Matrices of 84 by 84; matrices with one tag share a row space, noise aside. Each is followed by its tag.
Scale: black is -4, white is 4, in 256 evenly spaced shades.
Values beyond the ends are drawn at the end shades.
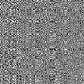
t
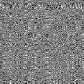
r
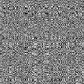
r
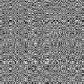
r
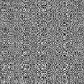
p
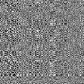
t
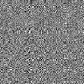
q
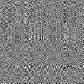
q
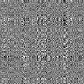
p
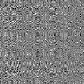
t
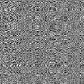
t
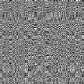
r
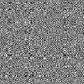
q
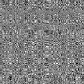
r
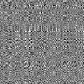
q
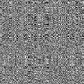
r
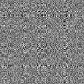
p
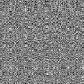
r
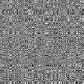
r
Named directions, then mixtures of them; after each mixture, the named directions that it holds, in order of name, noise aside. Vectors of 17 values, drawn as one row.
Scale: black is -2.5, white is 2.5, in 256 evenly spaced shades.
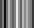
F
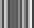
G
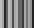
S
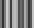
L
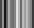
F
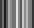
F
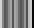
G, S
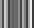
G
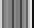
G, S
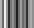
F, G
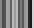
G, L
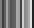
F, G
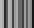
S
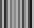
G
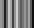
F, S
